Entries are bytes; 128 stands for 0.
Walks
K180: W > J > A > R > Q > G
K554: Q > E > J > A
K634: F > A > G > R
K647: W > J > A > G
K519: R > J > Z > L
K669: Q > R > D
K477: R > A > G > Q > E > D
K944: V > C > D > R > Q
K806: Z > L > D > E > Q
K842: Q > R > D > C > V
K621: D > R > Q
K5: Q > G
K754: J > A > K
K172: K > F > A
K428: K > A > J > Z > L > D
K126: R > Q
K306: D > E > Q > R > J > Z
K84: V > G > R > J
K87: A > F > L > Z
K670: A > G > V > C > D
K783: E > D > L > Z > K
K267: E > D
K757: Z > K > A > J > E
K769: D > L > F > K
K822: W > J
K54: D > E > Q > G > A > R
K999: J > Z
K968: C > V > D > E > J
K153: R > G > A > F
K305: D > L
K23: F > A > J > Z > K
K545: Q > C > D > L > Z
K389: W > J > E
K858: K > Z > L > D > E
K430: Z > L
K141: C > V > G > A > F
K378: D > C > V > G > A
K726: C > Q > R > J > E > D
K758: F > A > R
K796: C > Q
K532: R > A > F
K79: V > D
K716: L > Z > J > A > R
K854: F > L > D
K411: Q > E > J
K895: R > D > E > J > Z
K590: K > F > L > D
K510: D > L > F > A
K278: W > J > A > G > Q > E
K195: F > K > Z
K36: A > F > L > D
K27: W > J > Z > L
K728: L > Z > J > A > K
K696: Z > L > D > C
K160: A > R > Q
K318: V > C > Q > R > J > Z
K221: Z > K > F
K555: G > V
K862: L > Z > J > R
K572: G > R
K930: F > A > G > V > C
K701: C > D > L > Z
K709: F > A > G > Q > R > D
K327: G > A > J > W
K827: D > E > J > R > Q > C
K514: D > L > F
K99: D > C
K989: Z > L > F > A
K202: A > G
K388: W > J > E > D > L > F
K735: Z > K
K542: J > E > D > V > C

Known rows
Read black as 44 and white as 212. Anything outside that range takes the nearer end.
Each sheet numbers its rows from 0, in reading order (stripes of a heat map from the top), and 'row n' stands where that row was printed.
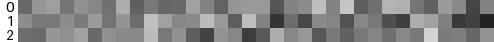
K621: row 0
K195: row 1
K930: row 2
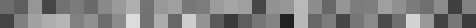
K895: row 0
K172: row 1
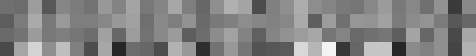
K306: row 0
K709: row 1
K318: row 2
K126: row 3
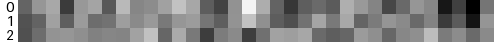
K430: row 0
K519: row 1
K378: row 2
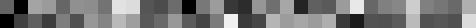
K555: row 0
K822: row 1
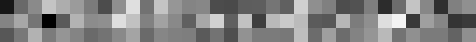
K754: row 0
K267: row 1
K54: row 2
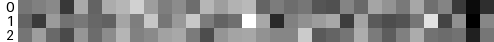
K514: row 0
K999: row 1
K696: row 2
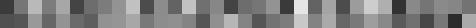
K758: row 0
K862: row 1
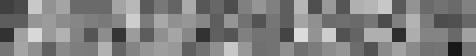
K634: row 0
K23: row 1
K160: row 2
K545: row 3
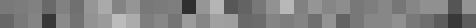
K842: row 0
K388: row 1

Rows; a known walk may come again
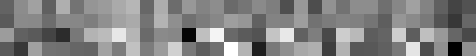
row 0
K510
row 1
K428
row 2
K79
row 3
K999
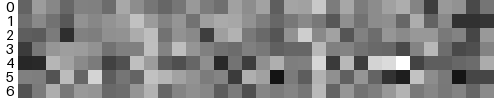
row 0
K669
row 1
K590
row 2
K968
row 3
K728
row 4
K572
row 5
K735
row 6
K54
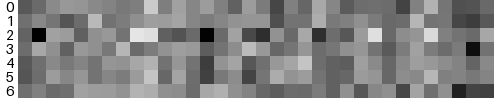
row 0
K23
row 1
K783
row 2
K555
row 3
K545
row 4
K670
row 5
K378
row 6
K769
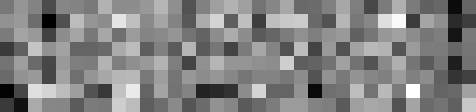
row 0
K701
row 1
K267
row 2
K806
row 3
K634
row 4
K696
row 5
K36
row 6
K202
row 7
K84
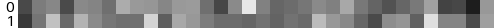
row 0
K27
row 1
K554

